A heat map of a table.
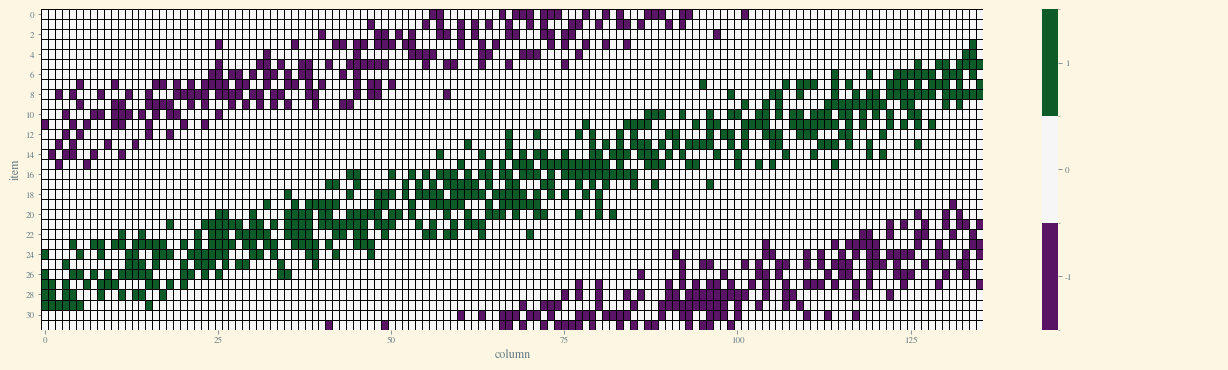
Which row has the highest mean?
16
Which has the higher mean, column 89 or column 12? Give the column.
12
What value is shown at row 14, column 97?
1
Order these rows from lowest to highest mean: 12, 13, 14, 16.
12, 14, 13, 16
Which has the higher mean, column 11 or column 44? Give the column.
44
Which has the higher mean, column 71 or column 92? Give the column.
71
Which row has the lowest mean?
30
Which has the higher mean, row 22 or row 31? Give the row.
22
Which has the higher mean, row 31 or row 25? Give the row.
25
